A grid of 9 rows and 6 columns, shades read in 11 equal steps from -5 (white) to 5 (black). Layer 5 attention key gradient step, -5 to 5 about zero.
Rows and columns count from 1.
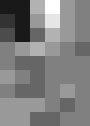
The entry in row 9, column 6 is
0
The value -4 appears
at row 2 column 4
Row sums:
0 1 4 -3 2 0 1 -2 0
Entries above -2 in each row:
4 5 5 5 6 6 6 6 6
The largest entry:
4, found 4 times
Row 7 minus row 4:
0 2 3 1 -1 -1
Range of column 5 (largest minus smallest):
2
